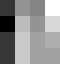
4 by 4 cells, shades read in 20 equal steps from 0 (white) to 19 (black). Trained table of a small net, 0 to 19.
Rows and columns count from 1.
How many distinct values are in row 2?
4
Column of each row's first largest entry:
1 1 1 1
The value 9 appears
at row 1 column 3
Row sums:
32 35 32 33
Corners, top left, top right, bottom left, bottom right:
15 0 15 7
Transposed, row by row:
15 19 15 15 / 8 5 4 4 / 9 8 7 7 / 0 3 6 7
